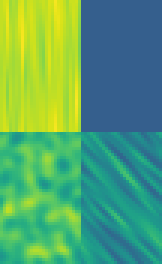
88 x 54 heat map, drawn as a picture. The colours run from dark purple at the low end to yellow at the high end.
The table splits into 2 rows of 2 panels. Panel 1,1: very high, streaked downward, faint in contrast. Panel 1,2: low, flat. Panel 2,1: high, blotchy. Panel 2,2: middling, slanting down to the right.
